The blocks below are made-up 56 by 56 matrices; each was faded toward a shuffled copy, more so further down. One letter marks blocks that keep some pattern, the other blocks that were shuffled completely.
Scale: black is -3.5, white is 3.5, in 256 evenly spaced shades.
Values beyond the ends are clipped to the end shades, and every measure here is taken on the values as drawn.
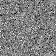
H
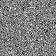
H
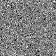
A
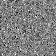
H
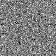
A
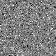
A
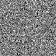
A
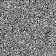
H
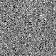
A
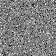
H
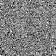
A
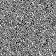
A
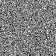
H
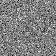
H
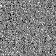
A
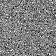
H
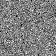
H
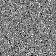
H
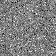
H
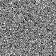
H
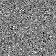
A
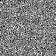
H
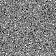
H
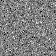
H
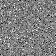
A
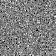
A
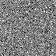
H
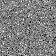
H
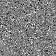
A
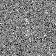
H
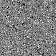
H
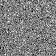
H
